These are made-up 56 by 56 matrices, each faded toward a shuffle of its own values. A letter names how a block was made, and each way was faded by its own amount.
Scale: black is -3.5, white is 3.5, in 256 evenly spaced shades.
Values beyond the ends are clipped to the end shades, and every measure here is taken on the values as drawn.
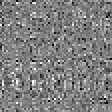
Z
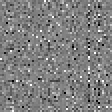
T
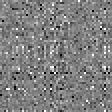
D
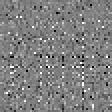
D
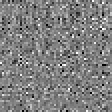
Z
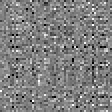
Z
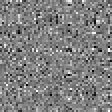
Z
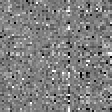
D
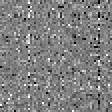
T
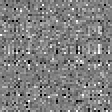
D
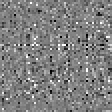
D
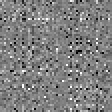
D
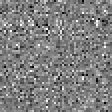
Z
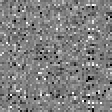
T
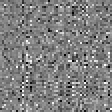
D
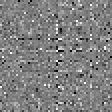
D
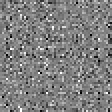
Z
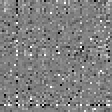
D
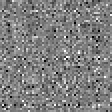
Z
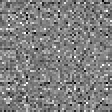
Z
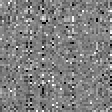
T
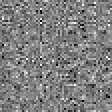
Z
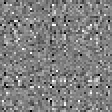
Z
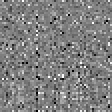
T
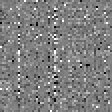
T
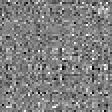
Z
